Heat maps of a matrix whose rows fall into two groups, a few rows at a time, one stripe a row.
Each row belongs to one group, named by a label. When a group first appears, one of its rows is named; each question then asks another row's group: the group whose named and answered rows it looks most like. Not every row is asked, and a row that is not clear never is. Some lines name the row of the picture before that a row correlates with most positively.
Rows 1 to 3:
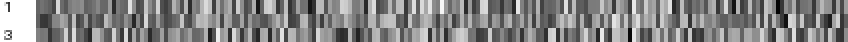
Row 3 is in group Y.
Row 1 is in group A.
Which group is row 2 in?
A
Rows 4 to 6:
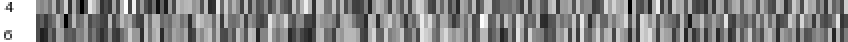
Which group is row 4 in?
Y
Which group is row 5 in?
A
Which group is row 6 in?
A
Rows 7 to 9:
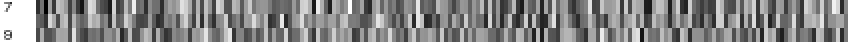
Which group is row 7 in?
Y
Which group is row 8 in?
Y
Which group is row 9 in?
A
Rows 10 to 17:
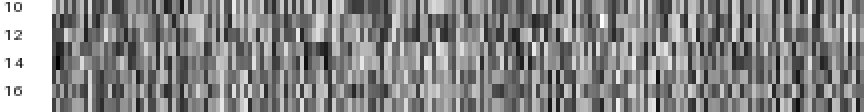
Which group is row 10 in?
Y
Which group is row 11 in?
Y
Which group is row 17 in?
A
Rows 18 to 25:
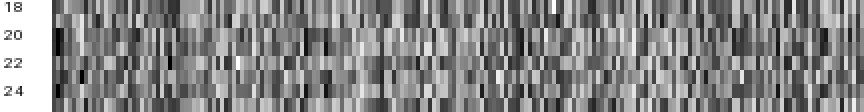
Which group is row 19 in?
Y
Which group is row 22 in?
Y
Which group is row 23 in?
A
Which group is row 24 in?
A
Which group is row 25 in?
Y
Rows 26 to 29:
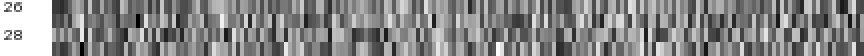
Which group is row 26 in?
A
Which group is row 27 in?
A
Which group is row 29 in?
A
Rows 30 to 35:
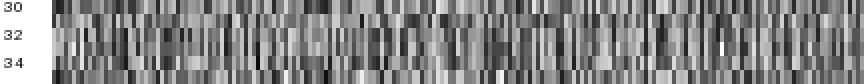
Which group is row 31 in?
Y
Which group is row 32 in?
Y
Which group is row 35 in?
A
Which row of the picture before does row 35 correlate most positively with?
29
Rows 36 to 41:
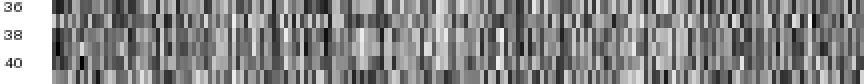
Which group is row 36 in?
A
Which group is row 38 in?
A
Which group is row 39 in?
A
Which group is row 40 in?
A
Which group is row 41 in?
Y
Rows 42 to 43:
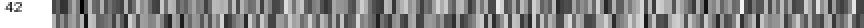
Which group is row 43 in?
Y
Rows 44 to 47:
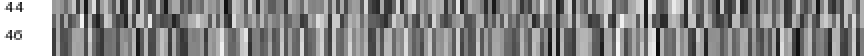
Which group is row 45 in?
Y
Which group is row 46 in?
A
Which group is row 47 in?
A
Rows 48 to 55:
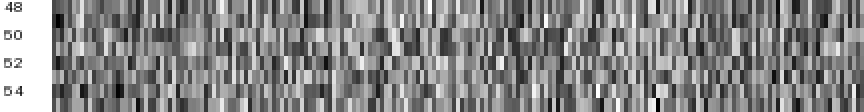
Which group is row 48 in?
A
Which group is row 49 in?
A
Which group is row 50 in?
Y
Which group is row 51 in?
Y
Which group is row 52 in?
A
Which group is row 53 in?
Y
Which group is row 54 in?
A
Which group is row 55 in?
A
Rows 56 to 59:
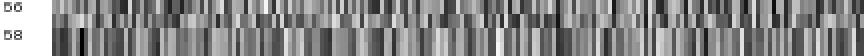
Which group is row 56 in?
Y
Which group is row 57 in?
Y
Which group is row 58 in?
A
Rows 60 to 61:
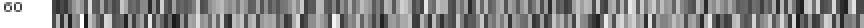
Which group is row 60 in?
A
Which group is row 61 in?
Y
